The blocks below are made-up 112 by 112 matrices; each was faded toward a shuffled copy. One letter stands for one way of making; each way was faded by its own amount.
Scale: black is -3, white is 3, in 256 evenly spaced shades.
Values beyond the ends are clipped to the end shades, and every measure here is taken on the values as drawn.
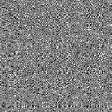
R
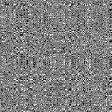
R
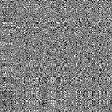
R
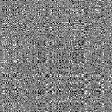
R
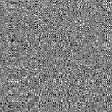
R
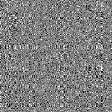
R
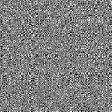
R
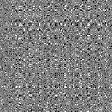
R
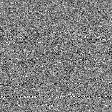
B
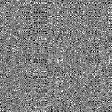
R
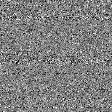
B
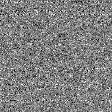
B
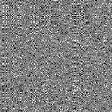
R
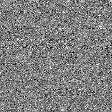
B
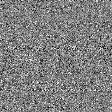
B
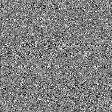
B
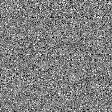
B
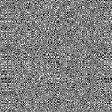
R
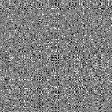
R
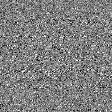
B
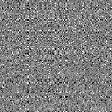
R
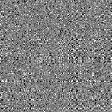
R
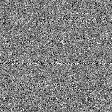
B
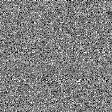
B
